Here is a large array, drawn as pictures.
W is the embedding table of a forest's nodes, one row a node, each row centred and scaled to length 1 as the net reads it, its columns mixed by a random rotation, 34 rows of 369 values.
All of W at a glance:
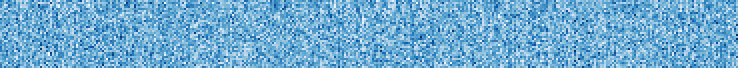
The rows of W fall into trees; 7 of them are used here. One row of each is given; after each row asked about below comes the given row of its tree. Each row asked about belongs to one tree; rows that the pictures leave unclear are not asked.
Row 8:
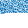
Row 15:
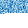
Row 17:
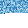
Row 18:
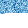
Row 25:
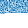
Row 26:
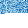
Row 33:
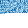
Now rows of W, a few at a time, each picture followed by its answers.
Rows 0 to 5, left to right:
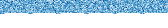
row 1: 26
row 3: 15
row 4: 18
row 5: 15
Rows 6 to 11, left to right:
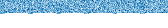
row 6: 33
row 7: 8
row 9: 33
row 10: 25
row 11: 33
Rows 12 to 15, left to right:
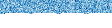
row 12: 17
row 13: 18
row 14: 15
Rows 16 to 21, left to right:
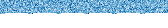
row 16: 25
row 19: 17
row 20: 15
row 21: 33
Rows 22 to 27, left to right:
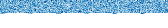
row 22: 8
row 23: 25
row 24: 33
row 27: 26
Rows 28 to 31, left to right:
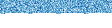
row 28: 17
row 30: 25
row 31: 15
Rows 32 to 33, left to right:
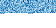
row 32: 25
